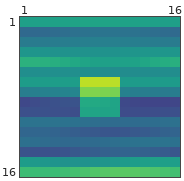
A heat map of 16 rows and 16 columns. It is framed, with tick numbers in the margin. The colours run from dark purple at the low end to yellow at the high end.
Slope: none. Grain: streaks across. Odd patch: higher, in the centre. Roughest part: centre. Ninth with the highest average: centre.
